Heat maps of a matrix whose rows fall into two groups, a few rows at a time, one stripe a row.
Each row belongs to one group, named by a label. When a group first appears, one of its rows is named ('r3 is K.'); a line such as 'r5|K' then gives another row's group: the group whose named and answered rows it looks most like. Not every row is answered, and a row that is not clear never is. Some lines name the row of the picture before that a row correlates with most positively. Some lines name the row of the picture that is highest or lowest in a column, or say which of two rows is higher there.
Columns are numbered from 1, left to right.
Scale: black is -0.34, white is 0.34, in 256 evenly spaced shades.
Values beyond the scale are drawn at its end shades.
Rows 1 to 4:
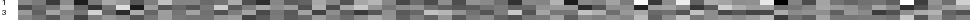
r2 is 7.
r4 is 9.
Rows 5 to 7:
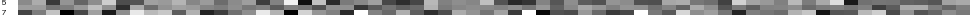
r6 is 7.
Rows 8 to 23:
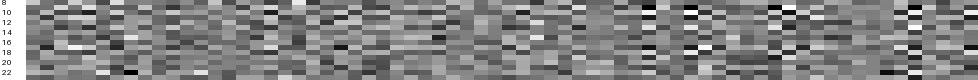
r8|7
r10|9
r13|9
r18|9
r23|7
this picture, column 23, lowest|17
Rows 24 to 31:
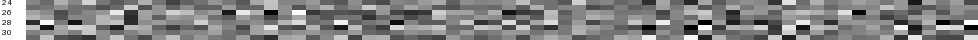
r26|7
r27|7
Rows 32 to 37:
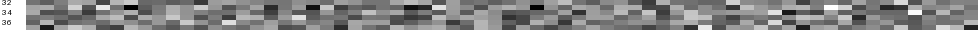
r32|7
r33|7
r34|9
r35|7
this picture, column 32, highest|35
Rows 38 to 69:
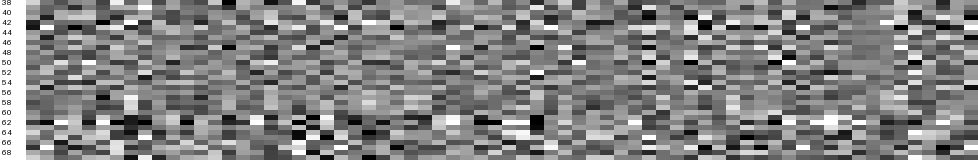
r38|7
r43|9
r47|7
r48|9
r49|9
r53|7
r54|9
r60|9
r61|7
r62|7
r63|7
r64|7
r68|7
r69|7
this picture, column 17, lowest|52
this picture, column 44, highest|62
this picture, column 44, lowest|39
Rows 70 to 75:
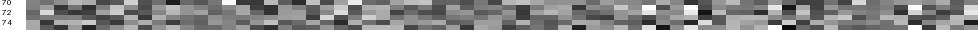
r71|9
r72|9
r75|9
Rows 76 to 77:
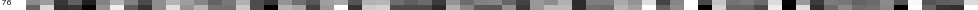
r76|9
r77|9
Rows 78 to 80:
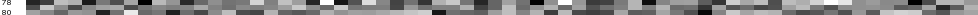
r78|7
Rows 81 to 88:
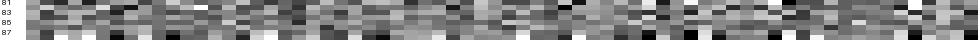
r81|9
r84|9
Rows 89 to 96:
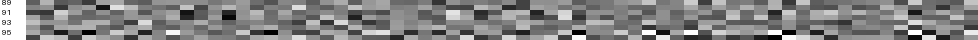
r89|9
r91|7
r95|9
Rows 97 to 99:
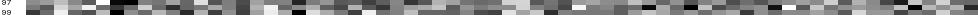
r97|7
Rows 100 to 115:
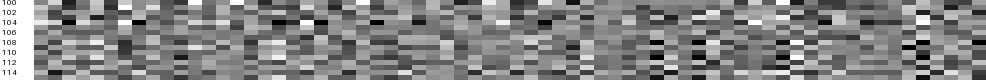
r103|9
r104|7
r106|9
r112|9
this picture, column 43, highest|104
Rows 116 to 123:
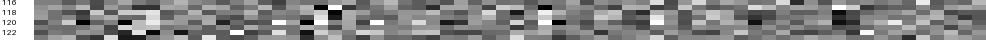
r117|7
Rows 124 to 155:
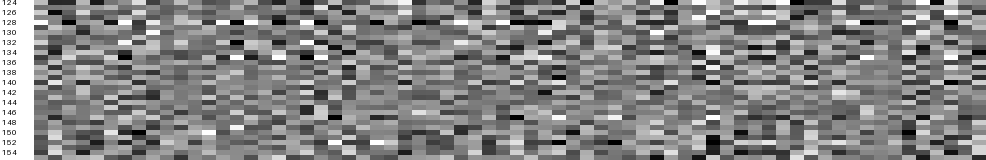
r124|9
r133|7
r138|7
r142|7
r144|7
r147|7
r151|9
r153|9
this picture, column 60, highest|135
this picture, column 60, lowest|128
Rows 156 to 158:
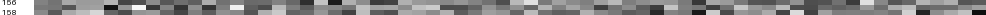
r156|7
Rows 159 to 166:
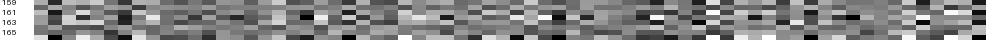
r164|9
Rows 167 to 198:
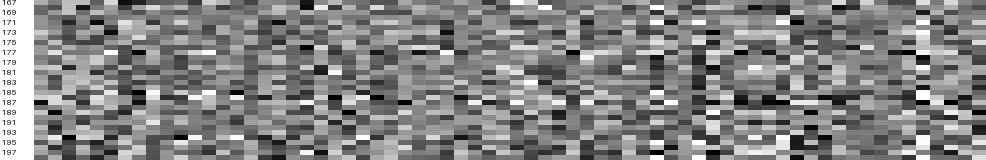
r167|7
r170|9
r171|9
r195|9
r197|7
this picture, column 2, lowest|189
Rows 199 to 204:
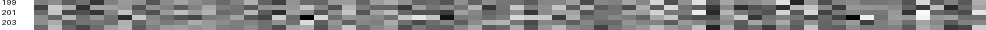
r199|9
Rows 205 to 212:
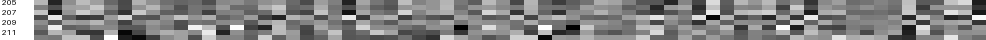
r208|9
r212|7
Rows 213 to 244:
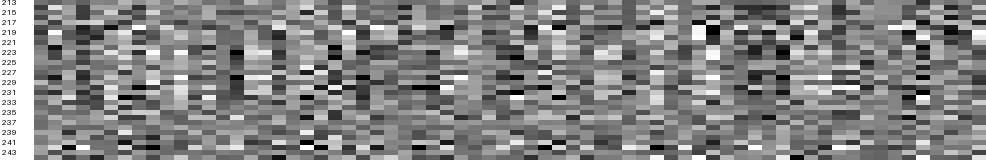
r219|9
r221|9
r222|7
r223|7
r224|7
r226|7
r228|7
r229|7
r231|7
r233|9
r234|7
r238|9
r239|7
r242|7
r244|9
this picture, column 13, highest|232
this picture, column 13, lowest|222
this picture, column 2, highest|219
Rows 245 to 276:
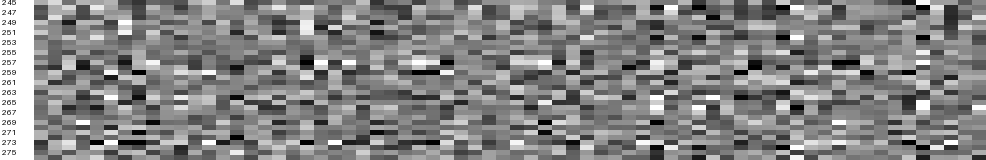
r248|9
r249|7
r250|7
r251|7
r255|9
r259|7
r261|9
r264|7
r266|9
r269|7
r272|7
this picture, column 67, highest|250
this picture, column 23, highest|257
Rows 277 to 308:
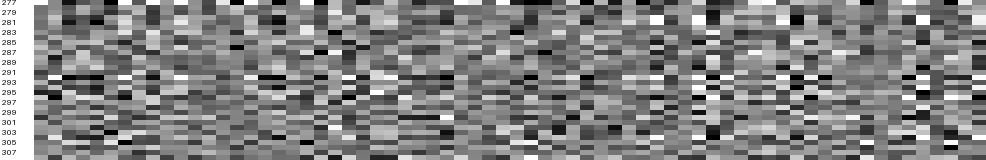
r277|7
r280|9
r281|9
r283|7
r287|7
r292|9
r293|9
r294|9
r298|9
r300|7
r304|9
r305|7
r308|7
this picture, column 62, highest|303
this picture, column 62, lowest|305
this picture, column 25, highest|295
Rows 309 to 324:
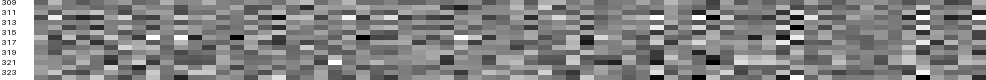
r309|9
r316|7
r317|9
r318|7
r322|7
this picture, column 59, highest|312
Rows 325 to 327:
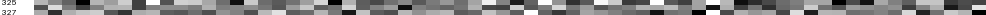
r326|9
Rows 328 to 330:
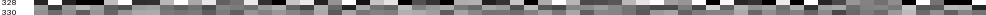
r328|9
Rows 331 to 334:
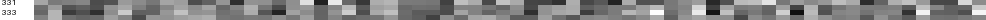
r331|7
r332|9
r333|9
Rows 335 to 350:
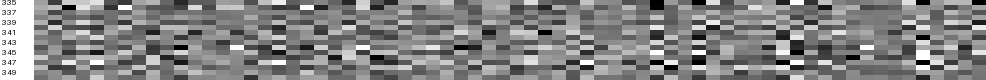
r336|7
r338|9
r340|9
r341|7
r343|9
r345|9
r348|9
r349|7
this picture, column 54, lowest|347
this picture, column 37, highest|344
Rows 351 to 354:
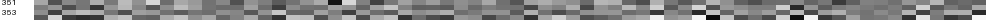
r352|9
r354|9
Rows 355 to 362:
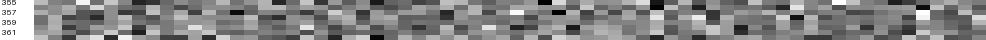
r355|7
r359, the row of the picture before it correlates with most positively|354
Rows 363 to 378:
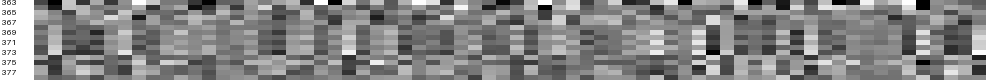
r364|7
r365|7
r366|7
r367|7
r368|9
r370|9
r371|9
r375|7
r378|9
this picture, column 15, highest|367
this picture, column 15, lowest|364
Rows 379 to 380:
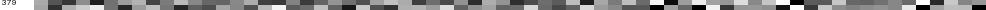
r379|9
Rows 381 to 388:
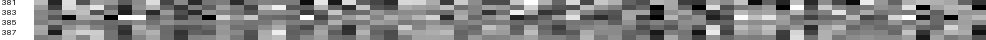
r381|7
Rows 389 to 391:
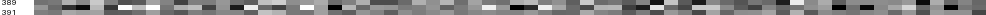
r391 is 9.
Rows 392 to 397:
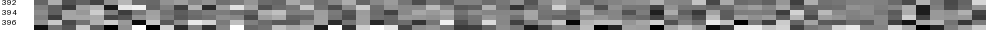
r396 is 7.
